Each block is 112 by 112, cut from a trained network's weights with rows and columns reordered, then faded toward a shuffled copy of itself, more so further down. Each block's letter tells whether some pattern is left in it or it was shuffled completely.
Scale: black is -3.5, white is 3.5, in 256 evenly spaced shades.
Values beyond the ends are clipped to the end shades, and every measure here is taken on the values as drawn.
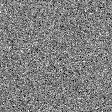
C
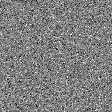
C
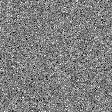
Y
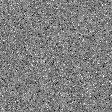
C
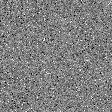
C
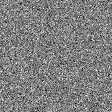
Y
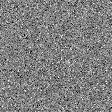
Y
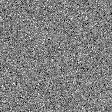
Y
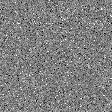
Y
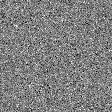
C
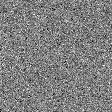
C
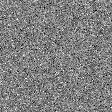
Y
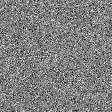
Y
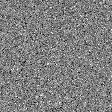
C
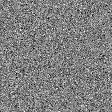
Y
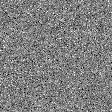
C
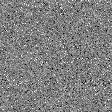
Y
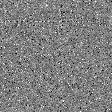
Y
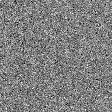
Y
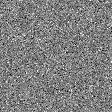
C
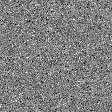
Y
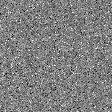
Y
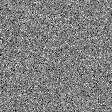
C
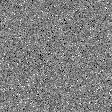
C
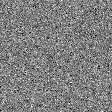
C
